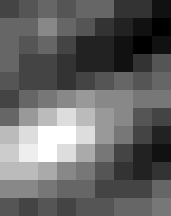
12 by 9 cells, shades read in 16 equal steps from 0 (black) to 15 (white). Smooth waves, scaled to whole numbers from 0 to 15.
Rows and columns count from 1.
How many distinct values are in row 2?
7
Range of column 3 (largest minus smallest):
11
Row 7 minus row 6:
2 3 4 5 2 1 0 -2 -3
